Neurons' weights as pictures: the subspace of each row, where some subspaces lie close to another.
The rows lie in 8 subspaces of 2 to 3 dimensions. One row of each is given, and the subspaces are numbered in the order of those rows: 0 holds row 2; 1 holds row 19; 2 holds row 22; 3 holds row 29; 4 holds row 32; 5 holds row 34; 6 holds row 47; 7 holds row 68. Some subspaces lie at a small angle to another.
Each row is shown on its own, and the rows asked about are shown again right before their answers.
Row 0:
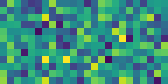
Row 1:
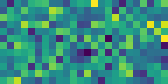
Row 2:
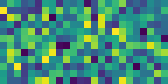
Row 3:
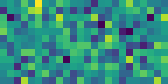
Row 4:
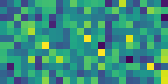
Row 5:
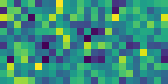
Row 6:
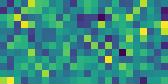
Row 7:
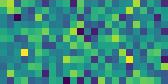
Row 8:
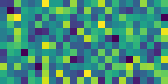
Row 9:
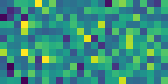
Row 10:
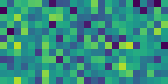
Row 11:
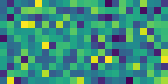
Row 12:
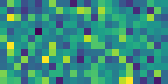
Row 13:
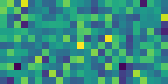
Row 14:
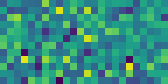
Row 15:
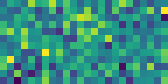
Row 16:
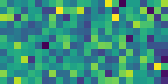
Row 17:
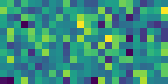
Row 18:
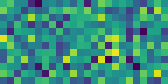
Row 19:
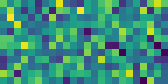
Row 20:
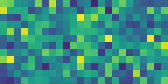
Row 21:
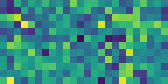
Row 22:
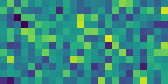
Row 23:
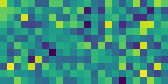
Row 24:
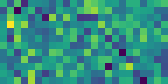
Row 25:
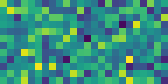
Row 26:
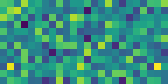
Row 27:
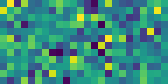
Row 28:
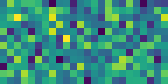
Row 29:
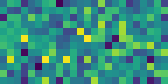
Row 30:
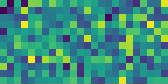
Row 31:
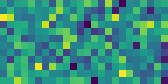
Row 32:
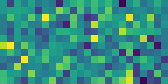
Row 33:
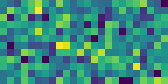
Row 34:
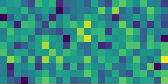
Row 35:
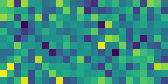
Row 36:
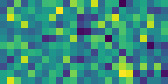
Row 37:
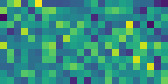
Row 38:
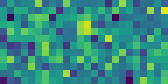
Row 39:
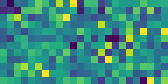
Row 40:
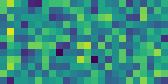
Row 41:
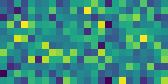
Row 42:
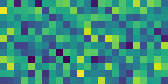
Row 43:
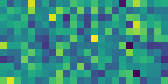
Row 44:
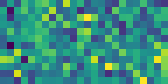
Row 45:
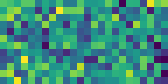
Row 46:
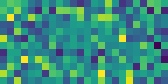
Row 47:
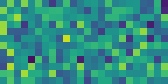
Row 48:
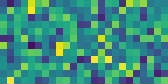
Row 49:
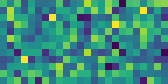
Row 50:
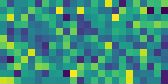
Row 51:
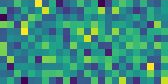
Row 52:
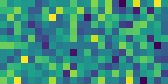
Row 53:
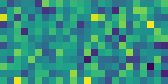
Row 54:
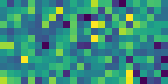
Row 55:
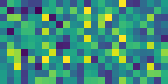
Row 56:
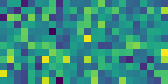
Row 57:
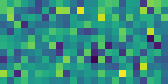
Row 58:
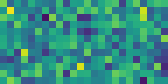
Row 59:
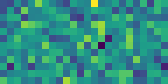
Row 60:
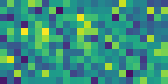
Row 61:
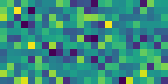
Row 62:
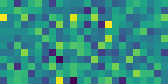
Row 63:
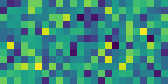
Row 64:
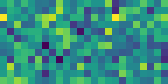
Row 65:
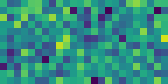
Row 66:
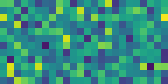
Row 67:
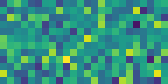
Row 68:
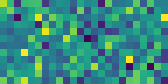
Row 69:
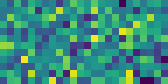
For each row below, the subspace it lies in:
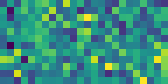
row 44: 1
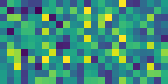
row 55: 0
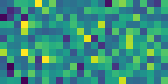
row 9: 6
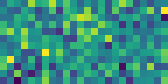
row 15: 7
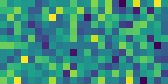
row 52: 4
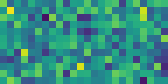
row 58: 1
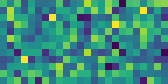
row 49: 1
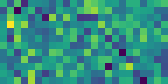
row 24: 1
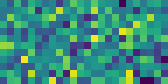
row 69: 4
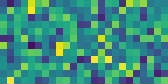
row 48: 4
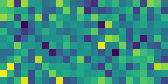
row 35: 0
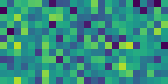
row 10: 6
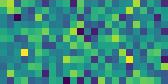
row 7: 7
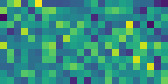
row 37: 6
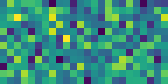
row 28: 6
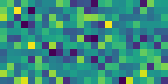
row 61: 0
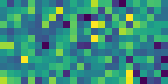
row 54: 4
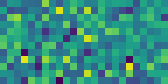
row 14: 7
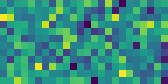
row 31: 5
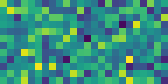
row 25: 7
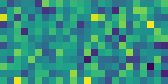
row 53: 6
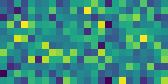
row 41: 0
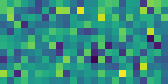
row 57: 1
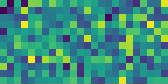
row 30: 6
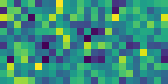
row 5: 5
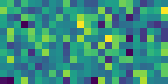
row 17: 2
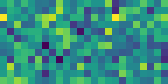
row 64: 5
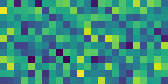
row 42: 6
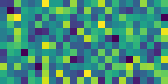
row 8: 7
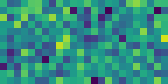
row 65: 0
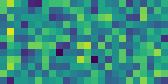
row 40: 4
